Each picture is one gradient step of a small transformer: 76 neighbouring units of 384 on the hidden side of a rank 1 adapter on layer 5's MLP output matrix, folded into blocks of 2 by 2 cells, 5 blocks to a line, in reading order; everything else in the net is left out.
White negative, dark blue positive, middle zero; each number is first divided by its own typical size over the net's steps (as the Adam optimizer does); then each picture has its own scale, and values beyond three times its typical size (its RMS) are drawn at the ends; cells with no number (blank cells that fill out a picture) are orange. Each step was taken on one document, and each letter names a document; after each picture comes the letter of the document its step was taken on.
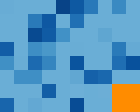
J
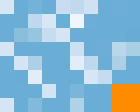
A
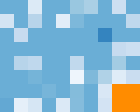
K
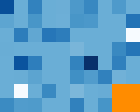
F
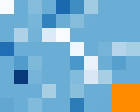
A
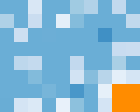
K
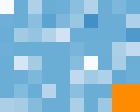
F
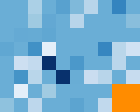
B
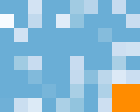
K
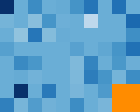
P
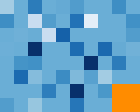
A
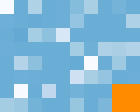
F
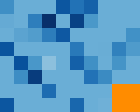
A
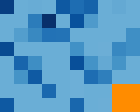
A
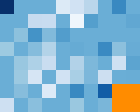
P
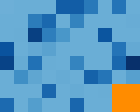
J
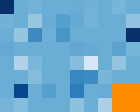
F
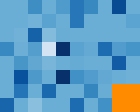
B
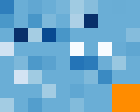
A
